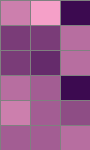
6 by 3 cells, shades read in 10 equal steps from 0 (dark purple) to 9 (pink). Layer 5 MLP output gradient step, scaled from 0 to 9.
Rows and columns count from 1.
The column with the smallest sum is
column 3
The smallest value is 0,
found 2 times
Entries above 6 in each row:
2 0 0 0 1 0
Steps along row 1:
up down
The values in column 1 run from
3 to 7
